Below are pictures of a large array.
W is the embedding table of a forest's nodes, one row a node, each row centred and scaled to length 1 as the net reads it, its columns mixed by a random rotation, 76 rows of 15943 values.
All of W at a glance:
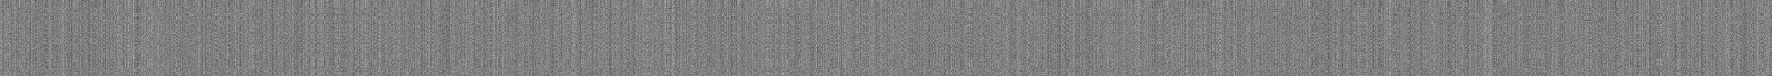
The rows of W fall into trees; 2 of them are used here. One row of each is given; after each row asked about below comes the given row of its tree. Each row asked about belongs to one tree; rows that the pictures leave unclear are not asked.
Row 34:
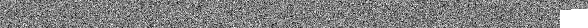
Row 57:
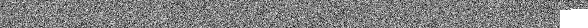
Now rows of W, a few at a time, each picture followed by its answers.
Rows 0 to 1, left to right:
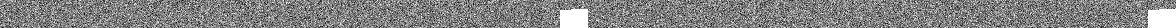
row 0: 34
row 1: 34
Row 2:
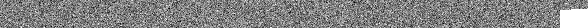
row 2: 34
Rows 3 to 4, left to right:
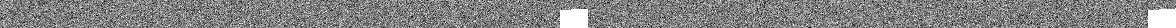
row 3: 34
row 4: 34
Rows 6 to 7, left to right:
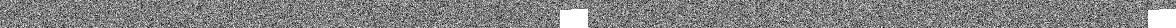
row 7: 34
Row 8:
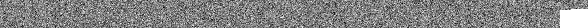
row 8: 57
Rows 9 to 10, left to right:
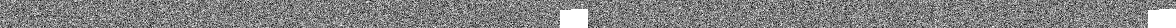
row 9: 34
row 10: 57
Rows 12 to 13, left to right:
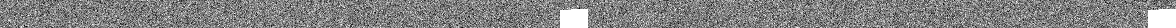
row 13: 57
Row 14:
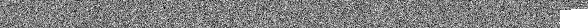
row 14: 57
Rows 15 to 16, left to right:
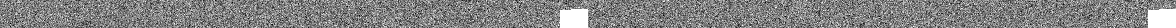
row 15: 57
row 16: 34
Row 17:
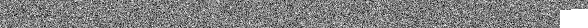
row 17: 34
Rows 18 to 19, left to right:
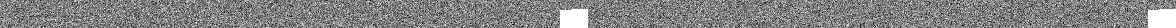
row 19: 34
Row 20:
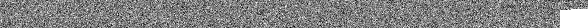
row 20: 57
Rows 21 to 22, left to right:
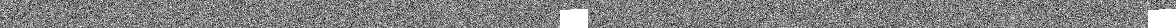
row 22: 57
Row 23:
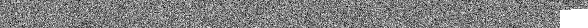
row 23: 57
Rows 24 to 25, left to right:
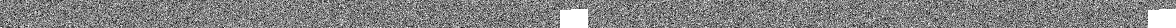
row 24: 34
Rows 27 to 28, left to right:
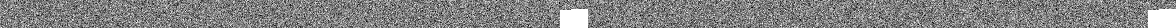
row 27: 34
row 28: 57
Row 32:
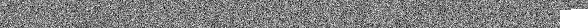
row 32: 57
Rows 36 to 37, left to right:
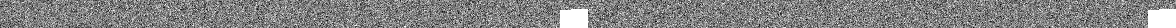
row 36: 57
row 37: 34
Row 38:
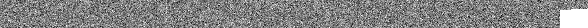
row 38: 34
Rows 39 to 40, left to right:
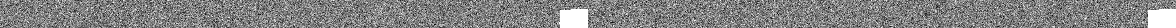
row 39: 57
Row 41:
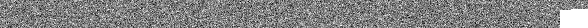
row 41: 34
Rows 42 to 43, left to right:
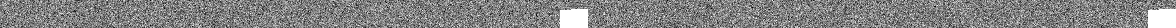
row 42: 57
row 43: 57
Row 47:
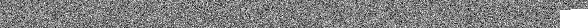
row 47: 57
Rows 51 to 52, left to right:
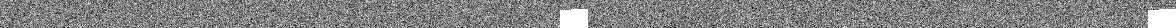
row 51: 34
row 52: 57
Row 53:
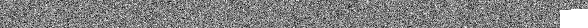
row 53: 34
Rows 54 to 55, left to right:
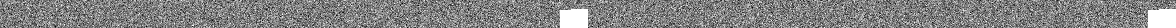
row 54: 57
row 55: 57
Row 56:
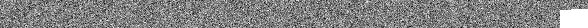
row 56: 34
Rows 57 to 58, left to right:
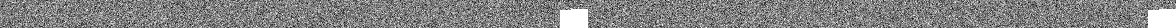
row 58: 34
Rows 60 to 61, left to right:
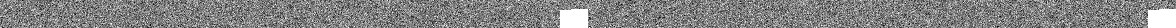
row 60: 34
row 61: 34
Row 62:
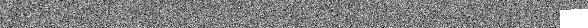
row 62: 34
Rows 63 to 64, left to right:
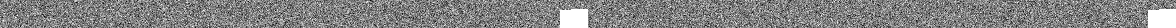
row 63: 34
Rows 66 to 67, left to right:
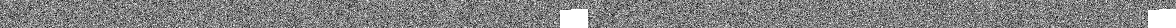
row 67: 34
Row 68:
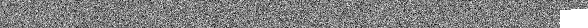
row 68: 57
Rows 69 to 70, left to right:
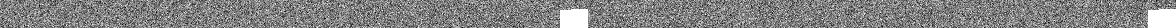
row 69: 34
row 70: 57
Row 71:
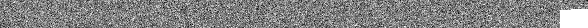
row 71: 57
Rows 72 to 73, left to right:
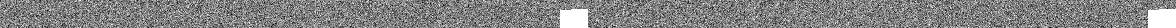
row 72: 34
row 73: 34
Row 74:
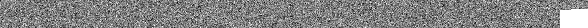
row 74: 34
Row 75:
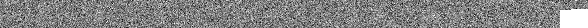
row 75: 57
